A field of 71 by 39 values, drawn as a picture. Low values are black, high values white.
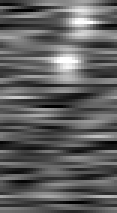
The top middle is the ninth with the highest average. There are two bumps. Streaks run across, left to right.
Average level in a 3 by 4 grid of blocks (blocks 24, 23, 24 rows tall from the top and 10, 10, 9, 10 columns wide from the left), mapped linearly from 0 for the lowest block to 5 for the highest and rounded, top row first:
1252 | 1111 | 0110
